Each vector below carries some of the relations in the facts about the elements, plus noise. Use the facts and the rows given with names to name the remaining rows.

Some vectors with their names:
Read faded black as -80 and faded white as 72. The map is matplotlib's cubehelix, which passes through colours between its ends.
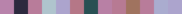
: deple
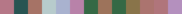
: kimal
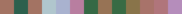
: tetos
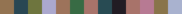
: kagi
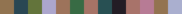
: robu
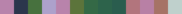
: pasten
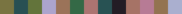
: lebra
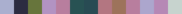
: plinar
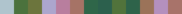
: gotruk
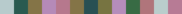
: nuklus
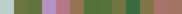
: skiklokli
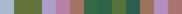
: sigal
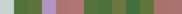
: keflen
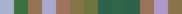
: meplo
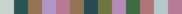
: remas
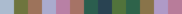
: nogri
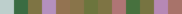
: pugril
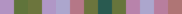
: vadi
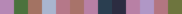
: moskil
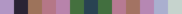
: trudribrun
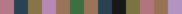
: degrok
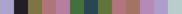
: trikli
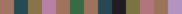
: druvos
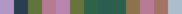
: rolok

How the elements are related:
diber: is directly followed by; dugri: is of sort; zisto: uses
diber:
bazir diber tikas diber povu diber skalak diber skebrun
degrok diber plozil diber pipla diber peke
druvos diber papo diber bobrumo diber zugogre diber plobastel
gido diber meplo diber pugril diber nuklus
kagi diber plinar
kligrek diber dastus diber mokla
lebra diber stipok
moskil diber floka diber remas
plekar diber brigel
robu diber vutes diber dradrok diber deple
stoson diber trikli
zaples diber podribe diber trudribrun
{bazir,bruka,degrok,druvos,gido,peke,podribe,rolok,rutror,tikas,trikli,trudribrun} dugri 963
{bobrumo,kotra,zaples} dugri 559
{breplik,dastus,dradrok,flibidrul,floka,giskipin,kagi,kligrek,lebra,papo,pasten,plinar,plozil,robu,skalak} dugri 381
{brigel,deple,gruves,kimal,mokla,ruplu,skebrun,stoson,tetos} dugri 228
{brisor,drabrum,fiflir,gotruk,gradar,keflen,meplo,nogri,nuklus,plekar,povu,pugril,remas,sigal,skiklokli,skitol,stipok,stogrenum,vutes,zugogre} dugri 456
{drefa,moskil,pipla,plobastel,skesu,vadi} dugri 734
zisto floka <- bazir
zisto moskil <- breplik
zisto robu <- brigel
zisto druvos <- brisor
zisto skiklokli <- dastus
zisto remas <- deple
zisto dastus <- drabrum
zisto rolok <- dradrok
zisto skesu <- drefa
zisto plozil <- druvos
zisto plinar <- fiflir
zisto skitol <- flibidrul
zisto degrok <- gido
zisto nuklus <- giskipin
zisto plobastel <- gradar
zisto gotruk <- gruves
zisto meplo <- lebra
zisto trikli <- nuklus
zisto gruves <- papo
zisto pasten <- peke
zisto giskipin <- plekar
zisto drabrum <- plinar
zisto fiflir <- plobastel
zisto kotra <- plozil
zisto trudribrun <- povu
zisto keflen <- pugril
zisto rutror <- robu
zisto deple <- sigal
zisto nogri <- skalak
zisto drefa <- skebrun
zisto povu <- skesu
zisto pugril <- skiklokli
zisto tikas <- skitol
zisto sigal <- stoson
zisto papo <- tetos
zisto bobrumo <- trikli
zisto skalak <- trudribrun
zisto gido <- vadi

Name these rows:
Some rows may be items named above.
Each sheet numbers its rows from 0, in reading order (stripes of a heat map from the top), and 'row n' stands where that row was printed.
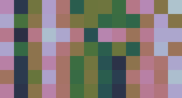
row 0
dastus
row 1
vutes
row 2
brigel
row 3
povu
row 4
tikas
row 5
papo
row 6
tikas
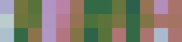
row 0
brisor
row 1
skiklokli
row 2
zugogre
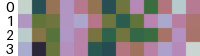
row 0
remas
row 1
vadi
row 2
fiflir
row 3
plinar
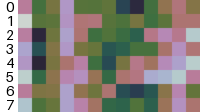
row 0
zaples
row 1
keflen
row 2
floka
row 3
bobrumo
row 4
peke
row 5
plobastel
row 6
plekar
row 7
gotruk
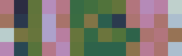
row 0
dradrok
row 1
papo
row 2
drabrum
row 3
bruka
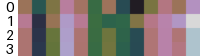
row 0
bazir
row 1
skalak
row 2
plozil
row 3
plozil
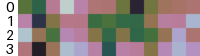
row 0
stoson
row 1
podribe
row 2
gradar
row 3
skebrun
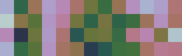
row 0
pipla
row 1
fiflir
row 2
dastus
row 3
kotra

